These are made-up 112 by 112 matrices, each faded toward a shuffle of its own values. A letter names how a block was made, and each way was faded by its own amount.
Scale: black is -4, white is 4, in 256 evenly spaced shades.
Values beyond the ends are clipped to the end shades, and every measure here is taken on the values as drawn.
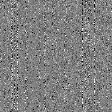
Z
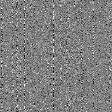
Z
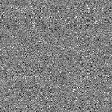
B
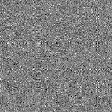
B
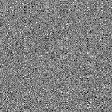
B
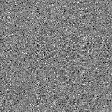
B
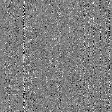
Z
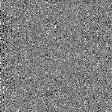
Z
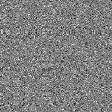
B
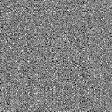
B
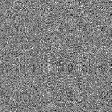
B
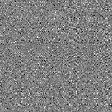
B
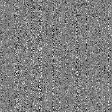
Z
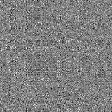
B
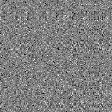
B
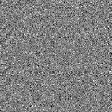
B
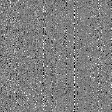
Z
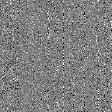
Z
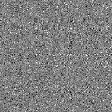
B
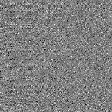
B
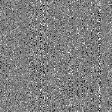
Z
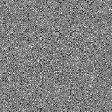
B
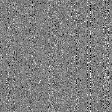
Z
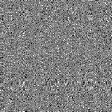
B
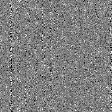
Z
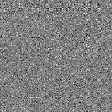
B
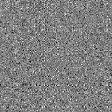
B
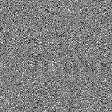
B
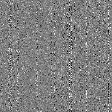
Z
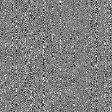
Z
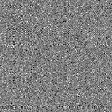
B
